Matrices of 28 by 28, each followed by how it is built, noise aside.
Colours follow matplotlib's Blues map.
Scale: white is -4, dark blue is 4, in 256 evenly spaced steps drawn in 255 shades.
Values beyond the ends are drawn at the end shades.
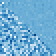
lower triangular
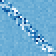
banded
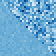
upper triangular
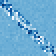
banded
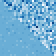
upper triangular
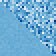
upper triangular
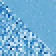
lower triangular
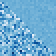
lower triangular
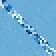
banded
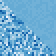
lower triangular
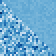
lower triangular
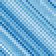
Toeplitz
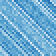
Toeplitz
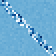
banded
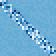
banded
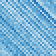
Toeplitz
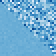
upper triangular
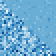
lower triangular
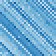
Toeplitz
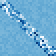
banded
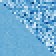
upper triangular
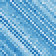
Toeplitz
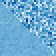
upper triangular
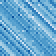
Toeplitz
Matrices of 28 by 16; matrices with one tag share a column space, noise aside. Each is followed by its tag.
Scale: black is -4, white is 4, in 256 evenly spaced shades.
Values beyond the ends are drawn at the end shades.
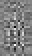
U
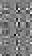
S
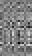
U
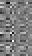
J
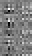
S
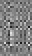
U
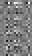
J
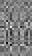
U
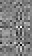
U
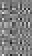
S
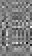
U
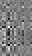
U
